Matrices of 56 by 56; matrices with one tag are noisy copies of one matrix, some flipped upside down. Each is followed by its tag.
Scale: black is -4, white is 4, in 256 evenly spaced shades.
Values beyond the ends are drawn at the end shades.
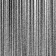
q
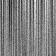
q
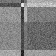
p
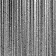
q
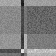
p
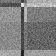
p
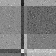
p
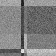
p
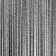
q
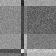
p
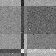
p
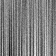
q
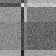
p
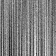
q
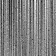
q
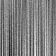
q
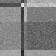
p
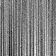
q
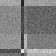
p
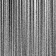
q
